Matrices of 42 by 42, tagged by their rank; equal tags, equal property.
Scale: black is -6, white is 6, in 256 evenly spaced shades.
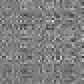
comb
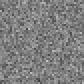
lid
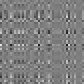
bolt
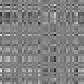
bolt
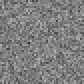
lid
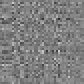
comb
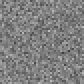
lid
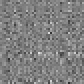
comb
